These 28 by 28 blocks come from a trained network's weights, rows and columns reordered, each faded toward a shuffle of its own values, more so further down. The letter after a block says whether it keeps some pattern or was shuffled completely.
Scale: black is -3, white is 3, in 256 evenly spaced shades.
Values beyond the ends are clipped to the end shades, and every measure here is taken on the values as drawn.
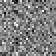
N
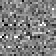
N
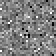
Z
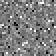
Z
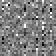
N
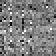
N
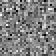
N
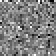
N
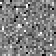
Z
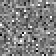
Z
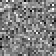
N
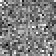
Z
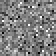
Z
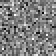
Z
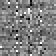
N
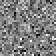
Z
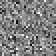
N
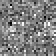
N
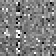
N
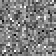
Z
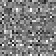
N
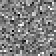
Z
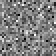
Z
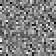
N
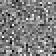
N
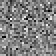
N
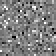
Z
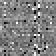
N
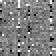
N
